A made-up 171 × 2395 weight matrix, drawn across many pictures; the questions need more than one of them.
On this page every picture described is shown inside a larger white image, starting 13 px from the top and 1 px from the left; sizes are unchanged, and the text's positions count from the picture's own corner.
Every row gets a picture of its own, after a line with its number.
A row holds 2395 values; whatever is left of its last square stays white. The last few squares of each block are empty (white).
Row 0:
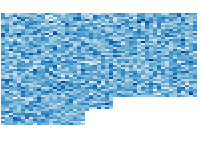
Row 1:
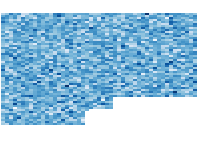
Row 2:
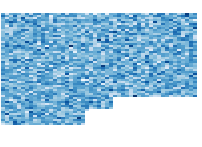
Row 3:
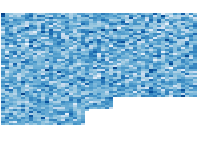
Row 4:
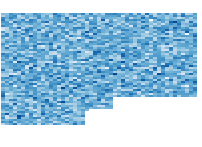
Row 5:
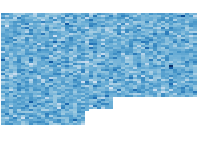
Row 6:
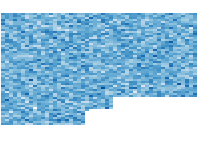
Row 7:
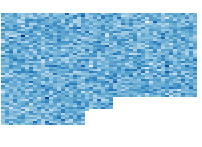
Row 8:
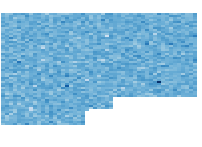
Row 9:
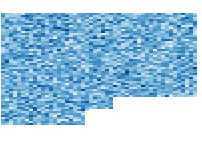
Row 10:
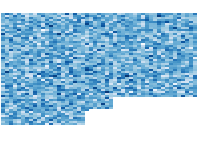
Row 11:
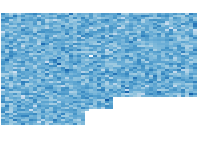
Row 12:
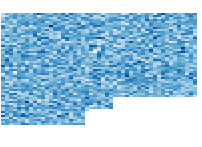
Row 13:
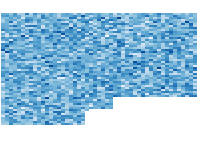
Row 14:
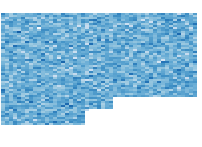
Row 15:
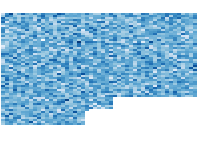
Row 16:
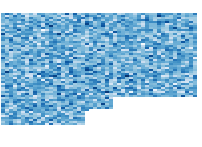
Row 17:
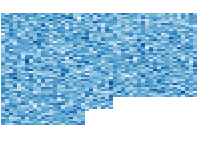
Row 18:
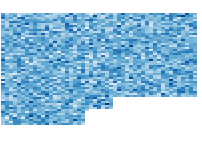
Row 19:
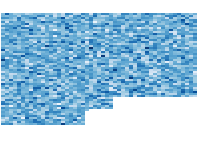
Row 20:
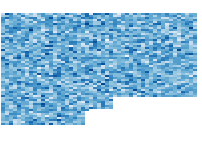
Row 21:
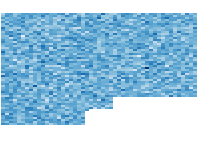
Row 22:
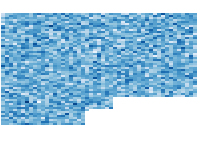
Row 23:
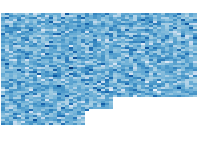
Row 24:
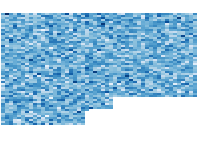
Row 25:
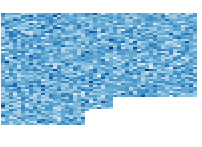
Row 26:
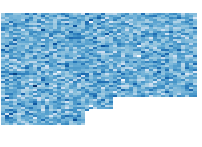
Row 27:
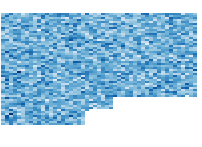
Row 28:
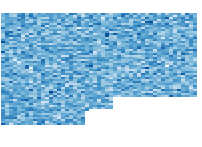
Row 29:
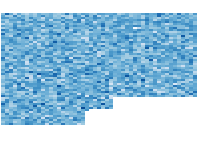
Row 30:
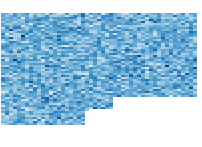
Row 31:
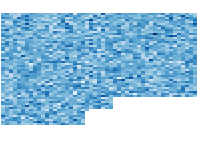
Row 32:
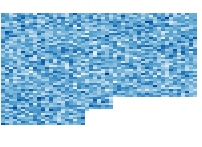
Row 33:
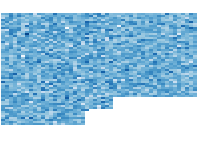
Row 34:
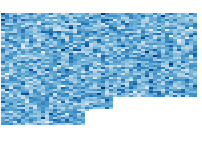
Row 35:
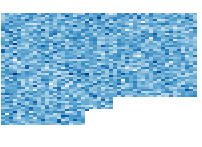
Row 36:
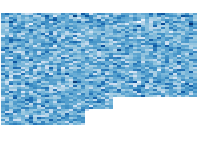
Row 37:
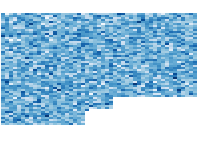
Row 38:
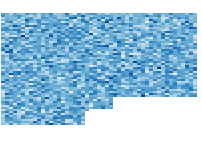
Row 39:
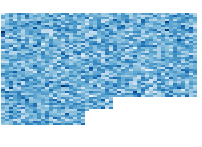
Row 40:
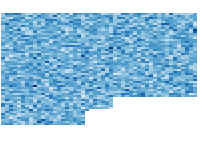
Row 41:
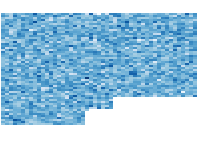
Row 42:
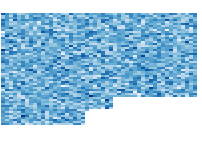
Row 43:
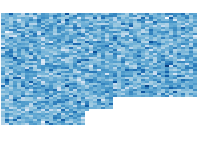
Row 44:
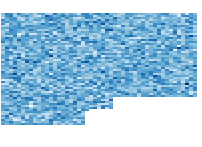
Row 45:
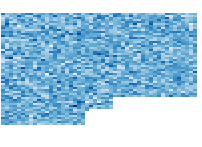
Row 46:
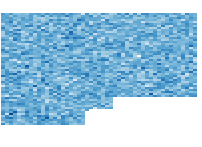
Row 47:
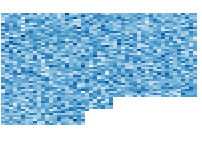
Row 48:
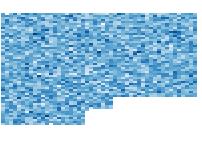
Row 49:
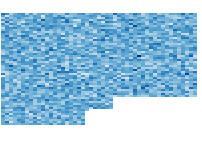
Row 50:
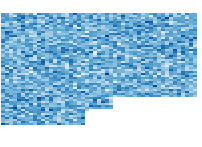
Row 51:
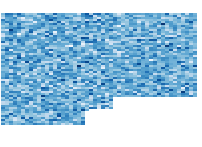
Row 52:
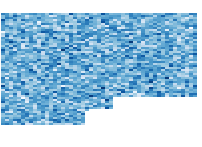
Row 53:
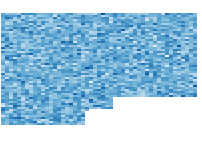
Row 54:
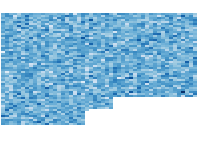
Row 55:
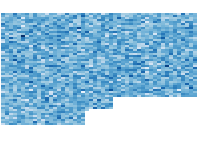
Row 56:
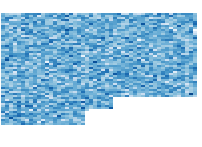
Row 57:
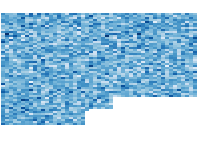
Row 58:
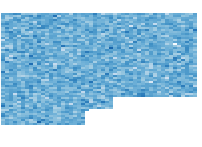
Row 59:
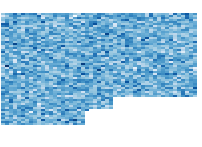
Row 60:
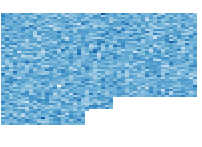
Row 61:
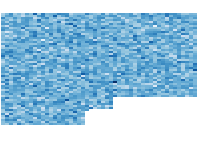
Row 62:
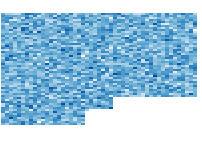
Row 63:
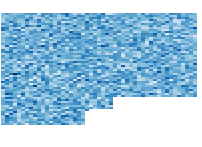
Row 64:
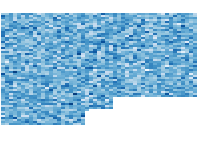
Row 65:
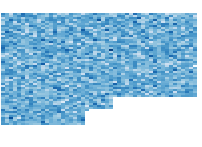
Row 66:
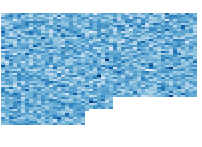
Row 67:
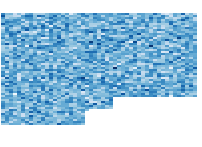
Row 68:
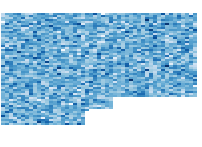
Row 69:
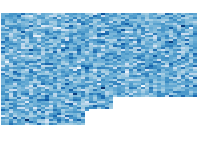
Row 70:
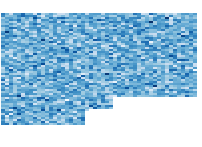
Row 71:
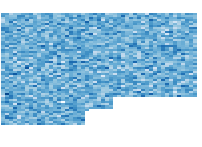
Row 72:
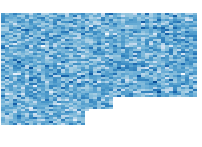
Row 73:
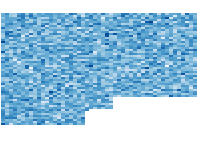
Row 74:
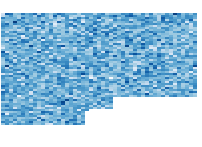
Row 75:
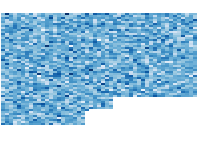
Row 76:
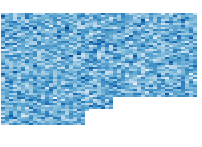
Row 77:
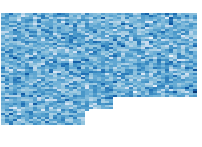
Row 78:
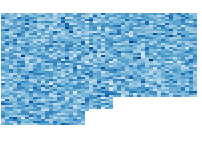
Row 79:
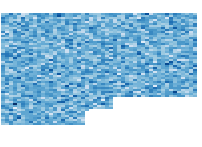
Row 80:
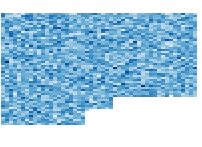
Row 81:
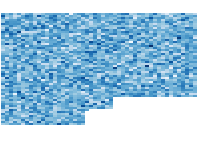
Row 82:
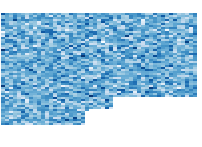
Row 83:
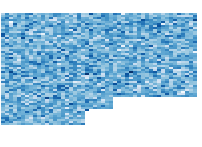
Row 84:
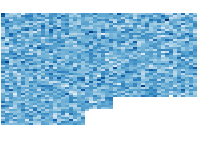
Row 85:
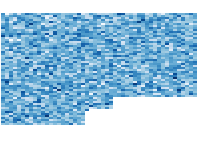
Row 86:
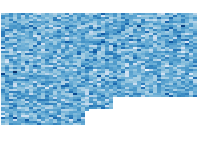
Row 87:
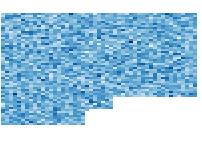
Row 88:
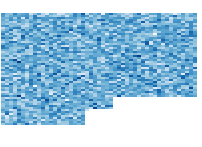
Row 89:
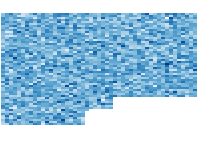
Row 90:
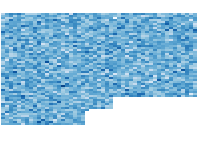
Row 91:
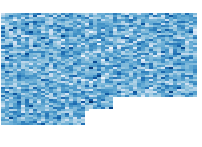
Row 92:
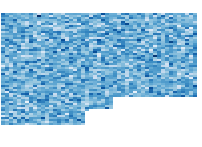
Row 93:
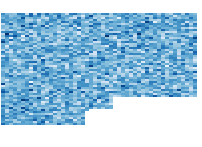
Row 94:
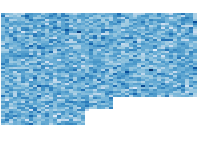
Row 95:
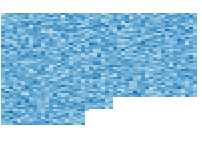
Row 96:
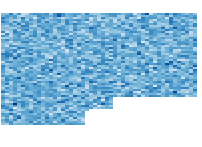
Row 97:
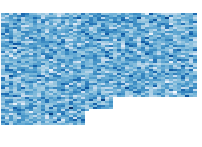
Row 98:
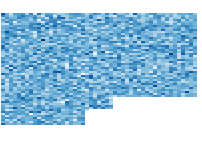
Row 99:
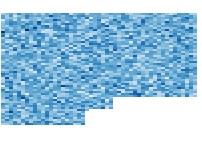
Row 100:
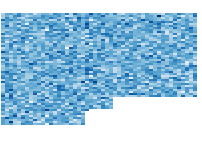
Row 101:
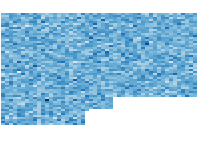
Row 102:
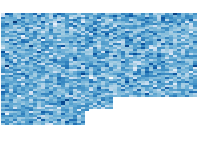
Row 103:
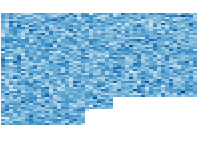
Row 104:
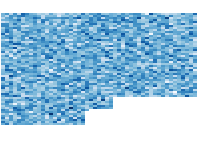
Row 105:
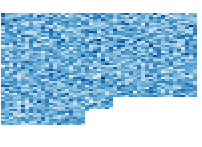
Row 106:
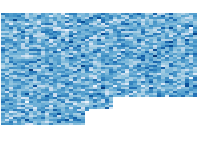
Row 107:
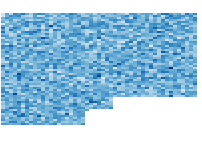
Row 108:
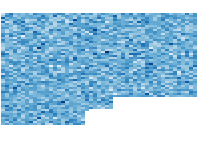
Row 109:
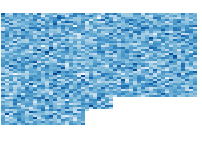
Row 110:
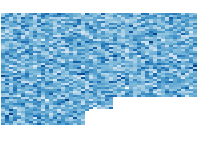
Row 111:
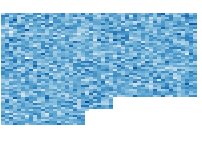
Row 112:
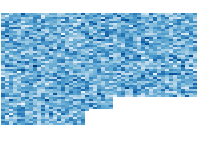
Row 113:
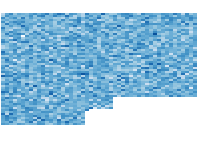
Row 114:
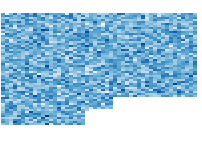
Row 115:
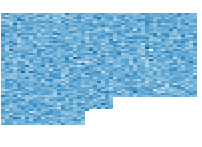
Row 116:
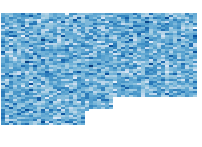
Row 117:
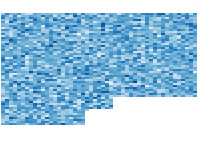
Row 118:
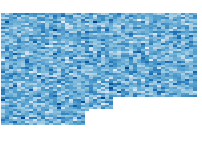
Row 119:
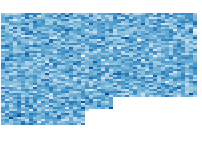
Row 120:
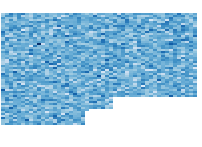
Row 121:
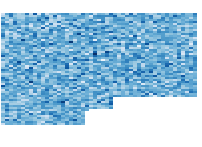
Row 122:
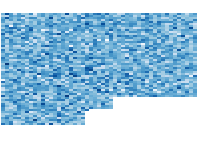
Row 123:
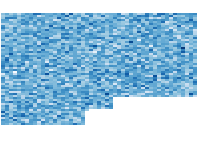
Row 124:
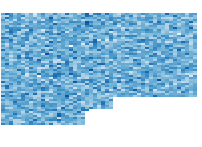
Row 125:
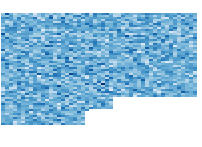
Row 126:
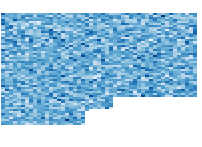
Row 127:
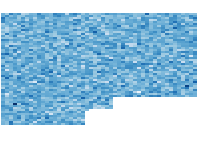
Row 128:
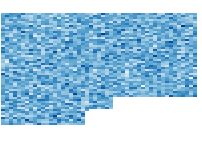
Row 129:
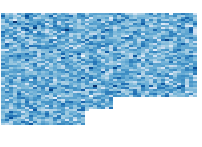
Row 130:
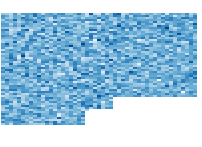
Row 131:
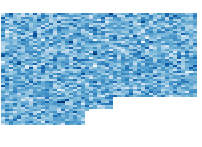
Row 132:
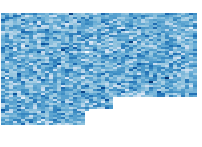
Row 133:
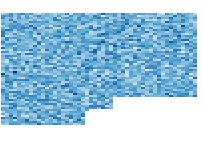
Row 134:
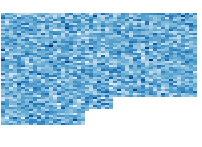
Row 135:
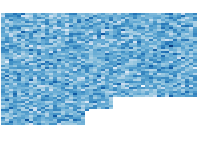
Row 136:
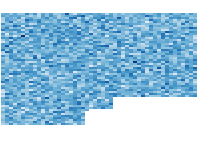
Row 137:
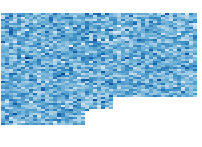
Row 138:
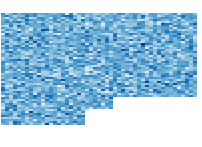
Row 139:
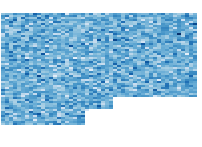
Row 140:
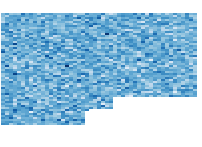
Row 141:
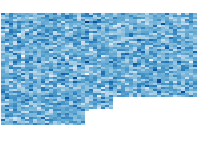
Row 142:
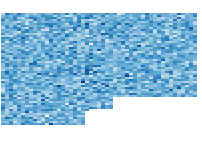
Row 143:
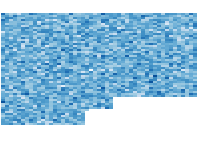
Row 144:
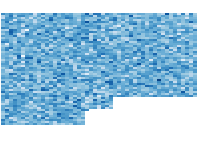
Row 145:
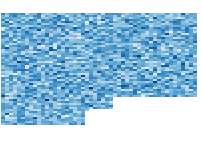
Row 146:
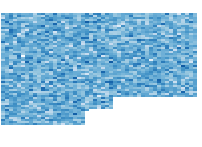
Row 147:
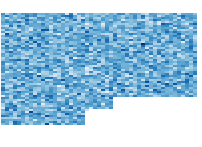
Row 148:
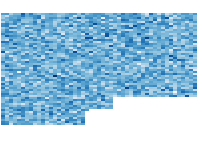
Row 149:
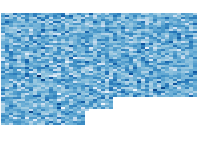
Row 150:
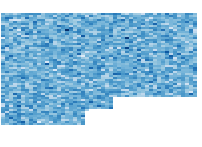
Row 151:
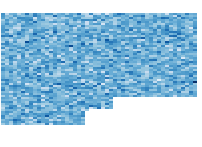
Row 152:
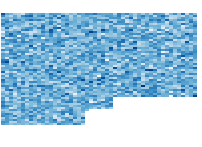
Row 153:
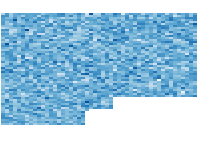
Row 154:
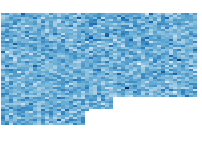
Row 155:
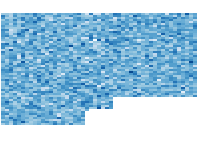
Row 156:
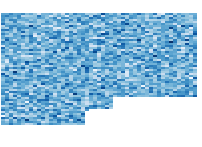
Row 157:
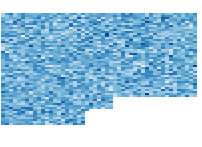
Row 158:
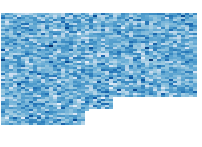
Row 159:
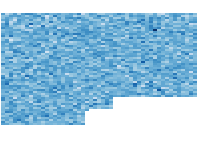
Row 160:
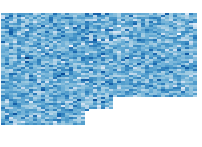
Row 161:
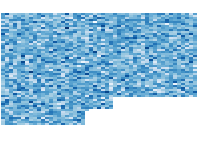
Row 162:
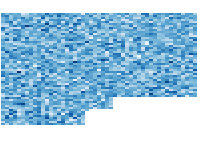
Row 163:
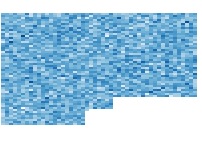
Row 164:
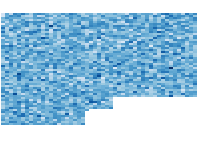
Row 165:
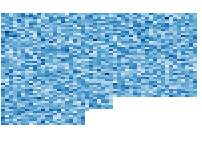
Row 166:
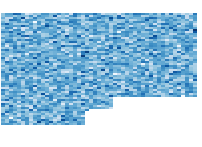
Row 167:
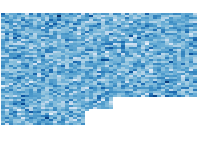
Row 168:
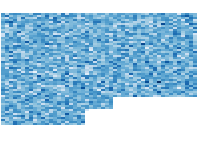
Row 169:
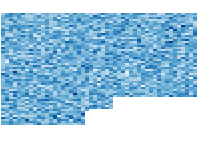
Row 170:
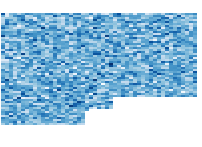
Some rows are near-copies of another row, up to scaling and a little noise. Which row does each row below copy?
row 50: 32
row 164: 107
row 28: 73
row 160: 137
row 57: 93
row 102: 74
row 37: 85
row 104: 97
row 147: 138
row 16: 10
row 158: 134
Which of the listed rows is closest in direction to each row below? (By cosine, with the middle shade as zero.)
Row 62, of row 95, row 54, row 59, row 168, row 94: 94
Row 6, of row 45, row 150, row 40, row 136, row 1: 40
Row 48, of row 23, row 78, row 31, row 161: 31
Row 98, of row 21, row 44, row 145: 145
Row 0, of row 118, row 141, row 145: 145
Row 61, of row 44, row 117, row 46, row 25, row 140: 46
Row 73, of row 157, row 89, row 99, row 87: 157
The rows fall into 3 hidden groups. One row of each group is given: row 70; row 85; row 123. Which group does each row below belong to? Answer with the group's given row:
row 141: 85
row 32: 70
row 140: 70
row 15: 70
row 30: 70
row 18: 85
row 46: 70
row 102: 70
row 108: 70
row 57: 70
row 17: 85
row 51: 85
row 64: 123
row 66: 123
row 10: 85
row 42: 123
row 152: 123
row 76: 123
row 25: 123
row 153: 85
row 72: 70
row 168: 85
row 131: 70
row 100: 85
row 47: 70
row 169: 123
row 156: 123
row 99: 123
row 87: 123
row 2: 85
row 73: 70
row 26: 70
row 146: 85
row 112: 70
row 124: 85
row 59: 70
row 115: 85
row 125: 85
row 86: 123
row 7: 70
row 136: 70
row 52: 123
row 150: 123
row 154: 70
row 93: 70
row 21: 70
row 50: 70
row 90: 123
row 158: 85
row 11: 123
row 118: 85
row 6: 123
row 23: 85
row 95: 123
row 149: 85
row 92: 123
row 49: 70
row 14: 85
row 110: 70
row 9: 123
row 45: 85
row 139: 85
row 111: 85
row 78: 85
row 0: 85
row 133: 123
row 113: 70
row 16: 85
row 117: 85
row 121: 70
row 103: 85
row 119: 123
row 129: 123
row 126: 123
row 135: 123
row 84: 123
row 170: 85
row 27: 70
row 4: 70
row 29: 85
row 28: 70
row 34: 123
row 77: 70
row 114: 85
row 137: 85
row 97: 70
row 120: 123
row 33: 85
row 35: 70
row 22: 123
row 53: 123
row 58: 123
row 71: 70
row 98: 70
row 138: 85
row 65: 70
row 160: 85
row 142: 85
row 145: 70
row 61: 70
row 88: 70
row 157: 70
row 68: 123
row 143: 123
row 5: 85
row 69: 123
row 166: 123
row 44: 85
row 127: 70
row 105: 123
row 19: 85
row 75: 85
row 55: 70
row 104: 70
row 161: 85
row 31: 85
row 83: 85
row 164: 123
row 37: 85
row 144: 85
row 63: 70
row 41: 85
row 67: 123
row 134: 85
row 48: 85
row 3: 123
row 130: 85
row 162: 70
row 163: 70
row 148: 70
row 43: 70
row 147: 85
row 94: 123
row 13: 70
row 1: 70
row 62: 123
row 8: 70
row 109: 70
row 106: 123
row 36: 85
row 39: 123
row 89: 70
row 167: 70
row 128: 123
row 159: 85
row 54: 85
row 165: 70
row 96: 70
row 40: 123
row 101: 70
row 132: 123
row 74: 70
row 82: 123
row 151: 85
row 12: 123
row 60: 123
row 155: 85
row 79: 70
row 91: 123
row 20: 85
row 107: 123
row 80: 123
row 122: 85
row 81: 123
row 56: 123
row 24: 85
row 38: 70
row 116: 70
